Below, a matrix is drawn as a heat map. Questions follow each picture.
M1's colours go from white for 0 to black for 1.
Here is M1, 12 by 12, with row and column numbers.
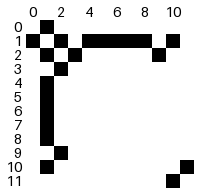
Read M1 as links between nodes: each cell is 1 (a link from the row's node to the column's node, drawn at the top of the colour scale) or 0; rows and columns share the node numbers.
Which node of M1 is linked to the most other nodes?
node 1
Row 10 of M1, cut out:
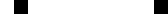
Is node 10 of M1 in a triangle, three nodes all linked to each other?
no
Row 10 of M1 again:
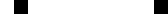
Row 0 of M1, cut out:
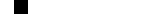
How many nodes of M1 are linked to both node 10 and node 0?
1
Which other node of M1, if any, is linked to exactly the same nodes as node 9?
node 3
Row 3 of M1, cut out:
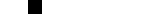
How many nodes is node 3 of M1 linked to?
1
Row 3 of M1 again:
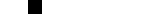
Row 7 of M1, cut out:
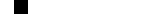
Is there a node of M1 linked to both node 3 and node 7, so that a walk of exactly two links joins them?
no
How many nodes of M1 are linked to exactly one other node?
9
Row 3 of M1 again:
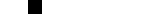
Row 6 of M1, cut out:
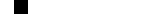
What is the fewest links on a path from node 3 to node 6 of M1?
3
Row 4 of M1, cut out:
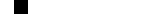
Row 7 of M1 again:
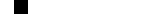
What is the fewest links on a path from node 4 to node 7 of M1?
2
